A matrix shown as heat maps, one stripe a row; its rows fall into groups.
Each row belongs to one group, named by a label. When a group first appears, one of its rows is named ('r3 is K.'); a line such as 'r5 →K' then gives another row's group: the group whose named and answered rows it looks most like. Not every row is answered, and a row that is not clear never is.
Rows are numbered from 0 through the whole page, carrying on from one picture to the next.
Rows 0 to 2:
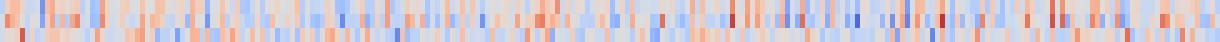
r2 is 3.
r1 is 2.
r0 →2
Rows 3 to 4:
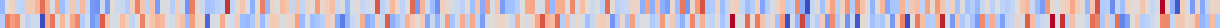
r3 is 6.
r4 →2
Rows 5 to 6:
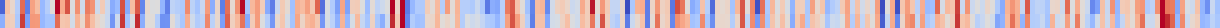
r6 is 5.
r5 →5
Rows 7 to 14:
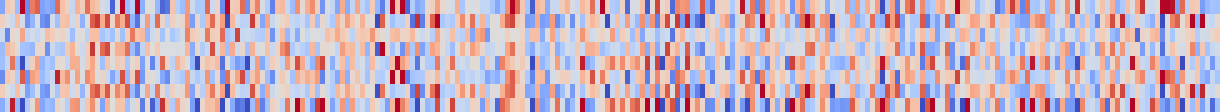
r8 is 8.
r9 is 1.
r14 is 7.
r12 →5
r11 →7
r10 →8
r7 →5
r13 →8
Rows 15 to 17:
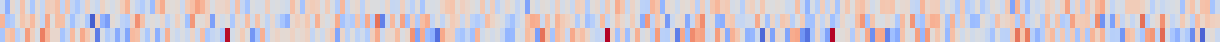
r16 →6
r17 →6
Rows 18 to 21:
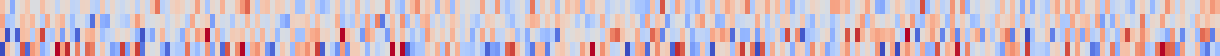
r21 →5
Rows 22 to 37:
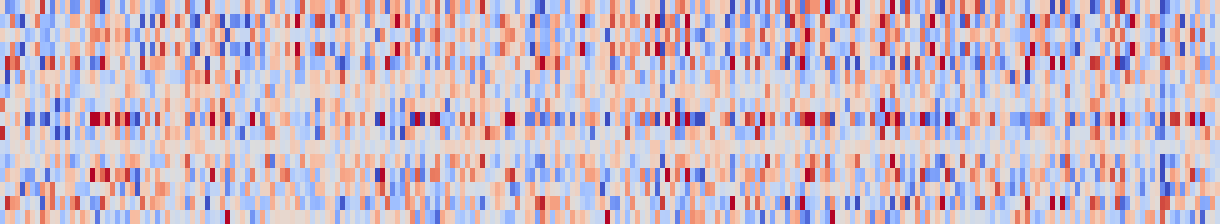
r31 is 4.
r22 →1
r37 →6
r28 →1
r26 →2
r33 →1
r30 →8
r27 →1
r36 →2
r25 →7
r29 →4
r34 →8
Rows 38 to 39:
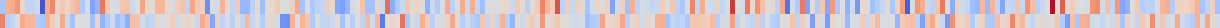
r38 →2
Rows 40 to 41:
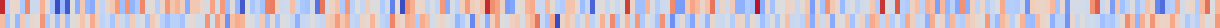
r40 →4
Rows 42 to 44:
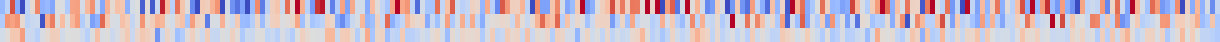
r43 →2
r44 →3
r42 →7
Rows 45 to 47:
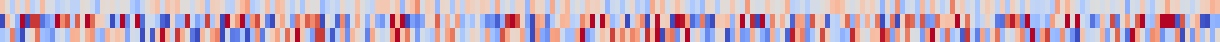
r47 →7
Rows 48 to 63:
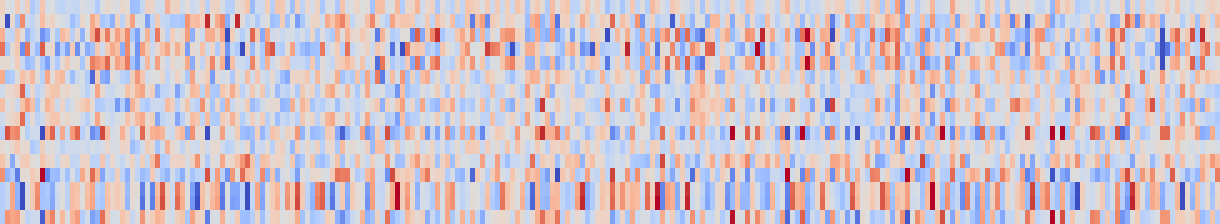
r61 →7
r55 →6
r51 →4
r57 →2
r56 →3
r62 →7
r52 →8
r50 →8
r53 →6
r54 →3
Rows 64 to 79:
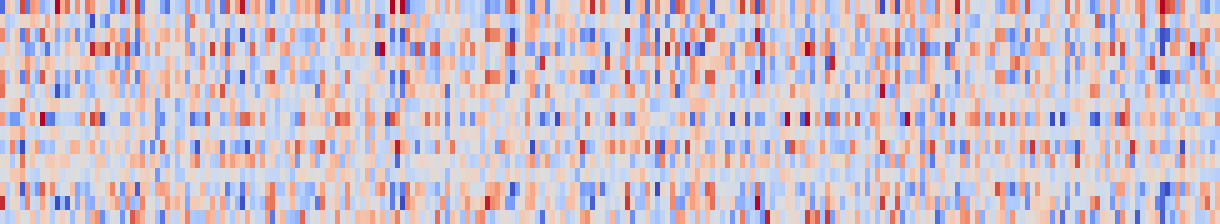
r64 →5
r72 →1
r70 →4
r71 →3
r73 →3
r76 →3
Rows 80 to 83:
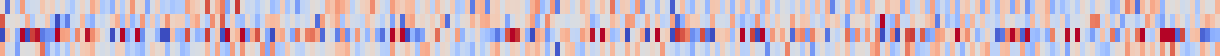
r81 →4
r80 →1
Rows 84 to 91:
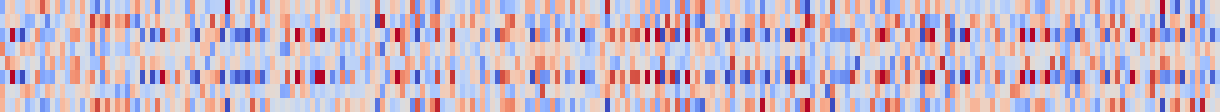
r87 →6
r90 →6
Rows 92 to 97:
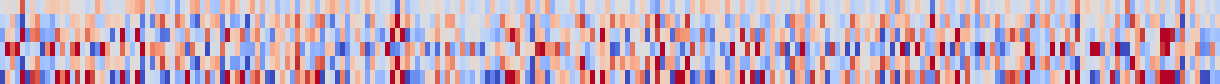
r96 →7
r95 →2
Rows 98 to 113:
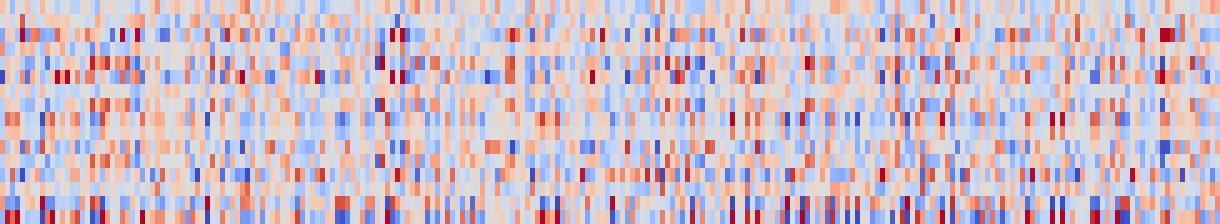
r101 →6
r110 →7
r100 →5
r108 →4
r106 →2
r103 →5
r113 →2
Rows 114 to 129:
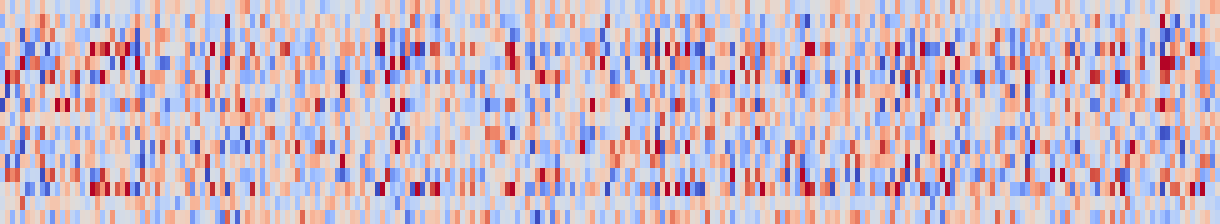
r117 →8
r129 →1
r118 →5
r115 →6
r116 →4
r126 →2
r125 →1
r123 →4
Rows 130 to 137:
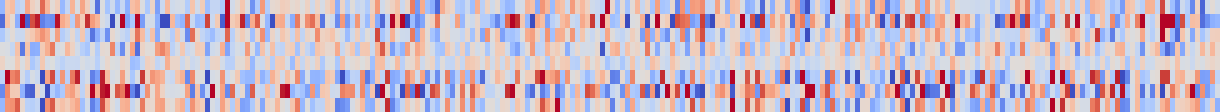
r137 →2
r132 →6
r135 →2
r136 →8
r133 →4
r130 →6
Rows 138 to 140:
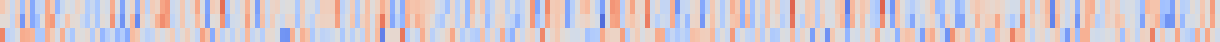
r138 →4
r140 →6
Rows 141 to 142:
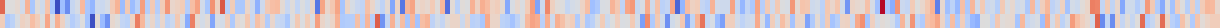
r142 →6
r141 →4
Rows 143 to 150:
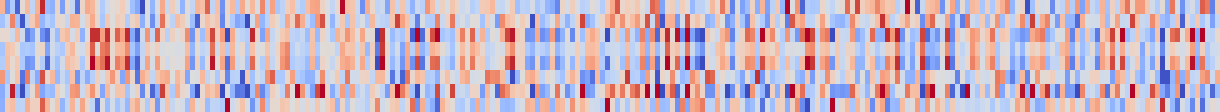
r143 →1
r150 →6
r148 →4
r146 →8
